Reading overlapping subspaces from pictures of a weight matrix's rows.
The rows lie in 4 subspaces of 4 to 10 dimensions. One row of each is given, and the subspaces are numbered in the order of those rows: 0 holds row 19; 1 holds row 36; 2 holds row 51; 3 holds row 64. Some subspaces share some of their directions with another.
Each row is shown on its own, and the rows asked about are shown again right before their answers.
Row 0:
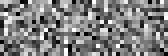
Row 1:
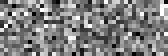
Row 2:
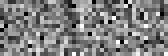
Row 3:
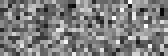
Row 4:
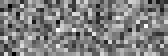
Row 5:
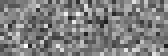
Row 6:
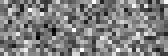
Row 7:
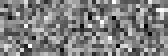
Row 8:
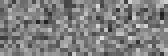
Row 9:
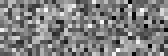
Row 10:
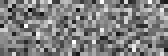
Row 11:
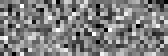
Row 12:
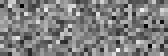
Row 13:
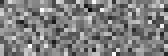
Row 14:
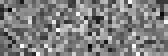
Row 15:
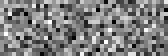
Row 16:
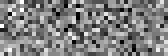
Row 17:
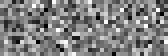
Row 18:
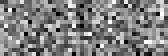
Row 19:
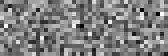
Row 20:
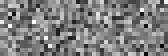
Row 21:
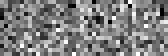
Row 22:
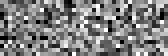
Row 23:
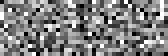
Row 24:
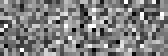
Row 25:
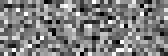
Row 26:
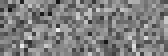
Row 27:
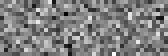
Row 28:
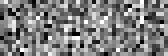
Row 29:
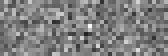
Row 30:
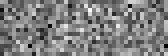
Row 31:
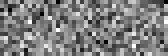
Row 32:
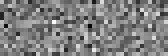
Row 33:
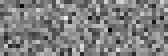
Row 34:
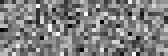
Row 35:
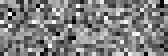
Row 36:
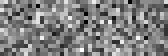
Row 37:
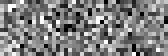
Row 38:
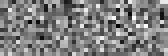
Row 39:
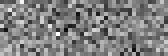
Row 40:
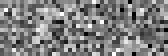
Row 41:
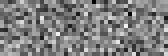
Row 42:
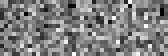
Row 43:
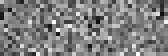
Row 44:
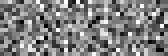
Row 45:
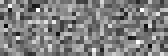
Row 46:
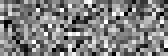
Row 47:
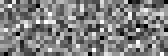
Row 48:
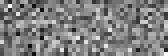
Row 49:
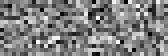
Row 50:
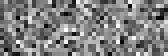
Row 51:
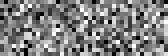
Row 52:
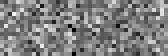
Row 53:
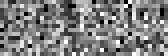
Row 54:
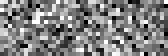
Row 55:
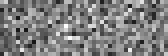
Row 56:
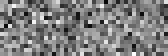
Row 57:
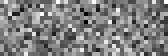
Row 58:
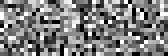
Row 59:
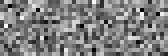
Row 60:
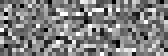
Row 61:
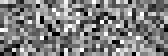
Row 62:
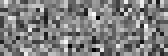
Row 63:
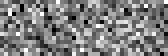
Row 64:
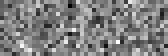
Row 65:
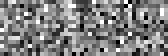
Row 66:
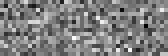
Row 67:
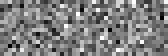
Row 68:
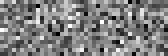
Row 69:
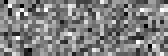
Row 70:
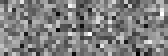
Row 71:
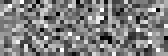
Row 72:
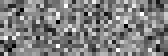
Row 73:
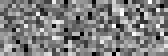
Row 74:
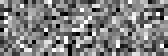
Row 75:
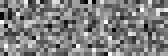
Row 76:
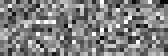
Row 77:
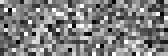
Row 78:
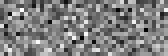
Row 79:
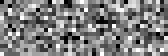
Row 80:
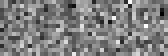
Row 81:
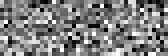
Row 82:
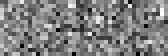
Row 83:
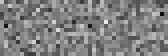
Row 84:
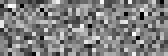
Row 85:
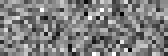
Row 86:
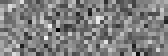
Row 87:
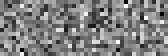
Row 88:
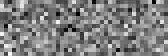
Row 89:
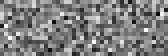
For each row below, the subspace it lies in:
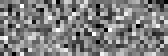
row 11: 2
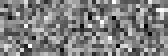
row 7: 3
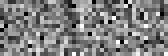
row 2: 0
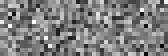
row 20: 2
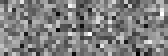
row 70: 0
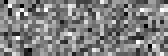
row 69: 1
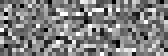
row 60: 3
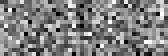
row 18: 0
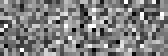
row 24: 3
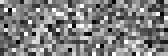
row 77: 0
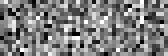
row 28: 3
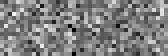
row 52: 2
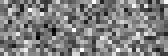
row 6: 2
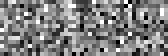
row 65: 0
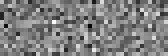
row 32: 0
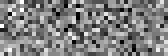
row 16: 2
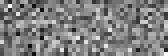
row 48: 3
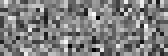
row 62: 3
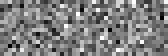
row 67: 2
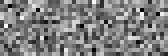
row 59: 0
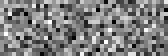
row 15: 2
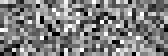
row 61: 1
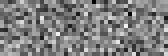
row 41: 3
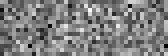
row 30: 3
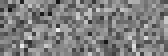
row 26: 2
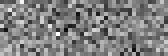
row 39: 2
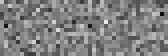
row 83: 3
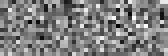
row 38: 2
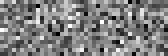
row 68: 1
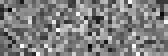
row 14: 1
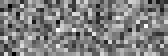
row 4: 2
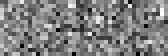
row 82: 0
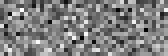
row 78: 2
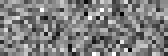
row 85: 3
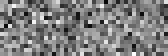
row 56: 1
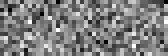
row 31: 2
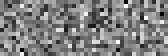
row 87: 3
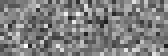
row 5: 3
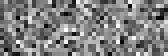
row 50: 3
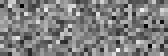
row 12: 1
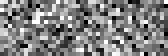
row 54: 1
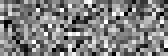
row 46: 3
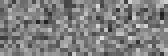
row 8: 2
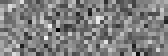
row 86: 1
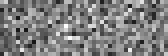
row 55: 3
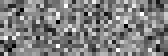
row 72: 2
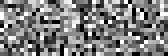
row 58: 0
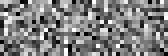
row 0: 3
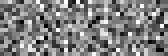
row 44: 3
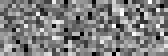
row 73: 3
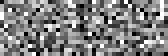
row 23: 0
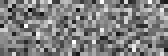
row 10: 2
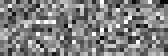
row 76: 2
